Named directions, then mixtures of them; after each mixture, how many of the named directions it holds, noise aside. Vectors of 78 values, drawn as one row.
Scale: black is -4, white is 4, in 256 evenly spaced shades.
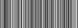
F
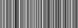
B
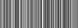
two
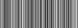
one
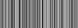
two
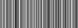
one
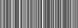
two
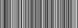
one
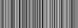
two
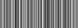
two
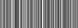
two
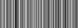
one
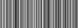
one
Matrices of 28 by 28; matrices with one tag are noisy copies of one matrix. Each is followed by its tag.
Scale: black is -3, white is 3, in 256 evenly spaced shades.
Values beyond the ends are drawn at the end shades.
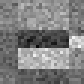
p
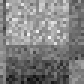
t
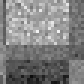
t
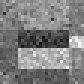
p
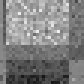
t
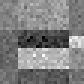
p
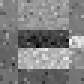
p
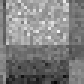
t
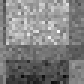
t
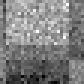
t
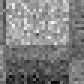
t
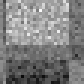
t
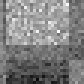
t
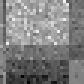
t
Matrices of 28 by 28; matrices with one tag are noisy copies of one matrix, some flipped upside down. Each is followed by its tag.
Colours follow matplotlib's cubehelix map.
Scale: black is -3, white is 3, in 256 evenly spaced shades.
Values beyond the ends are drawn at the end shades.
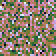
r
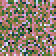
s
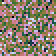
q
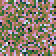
s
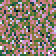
r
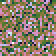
q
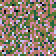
r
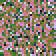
r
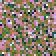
q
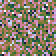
q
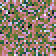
s
